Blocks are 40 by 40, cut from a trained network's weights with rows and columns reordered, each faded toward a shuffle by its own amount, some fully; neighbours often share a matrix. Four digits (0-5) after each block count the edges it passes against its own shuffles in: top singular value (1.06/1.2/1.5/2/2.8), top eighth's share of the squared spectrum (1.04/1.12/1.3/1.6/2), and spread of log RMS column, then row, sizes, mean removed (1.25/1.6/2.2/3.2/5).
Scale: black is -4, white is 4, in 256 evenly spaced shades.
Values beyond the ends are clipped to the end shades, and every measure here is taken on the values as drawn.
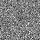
0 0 0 0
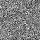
1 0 0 0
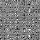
2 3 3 2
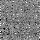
1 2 1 1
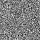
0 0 0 0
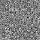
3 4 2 1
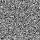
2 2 1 0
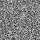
0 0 0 0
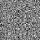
3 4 2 1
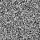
0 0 0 0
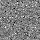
0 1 0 0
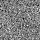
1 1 0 0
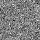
0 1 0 0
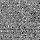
1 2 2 0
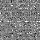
2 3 1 2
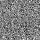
2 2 0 0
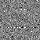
2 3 0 2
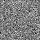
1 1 0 0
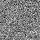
1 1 1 0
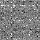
2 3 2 1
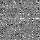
2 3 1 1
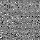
1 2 2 1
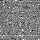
1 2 1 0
